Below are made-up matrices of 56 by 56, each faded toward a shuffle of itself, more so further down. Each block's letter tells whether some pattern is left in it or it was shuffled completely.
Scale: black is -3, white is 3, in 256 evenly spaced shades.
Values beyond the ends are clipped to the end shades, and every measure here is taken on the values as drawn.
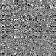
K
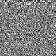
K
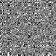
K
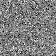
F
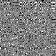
K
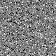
F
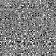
K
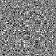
K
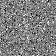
F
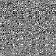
K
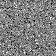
F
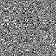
K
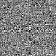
K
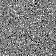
F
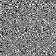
K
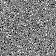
F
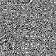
K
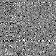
K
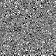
K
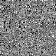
K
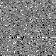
K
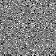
K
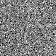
F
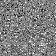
K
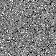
F
